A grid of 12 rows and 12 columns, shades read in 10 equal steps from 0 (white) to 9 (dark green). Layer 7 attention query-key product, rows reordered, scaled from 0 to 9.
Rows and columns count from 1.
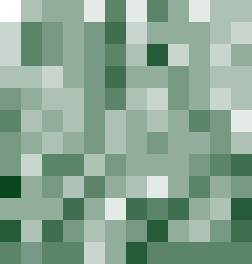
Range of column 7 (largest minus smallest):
7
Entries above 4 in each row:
2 4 5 3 4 4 4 7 5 5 7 10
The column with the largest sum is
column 8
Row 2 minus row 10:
-2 2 1 -3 1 6 -5 -2 -3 0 0 -6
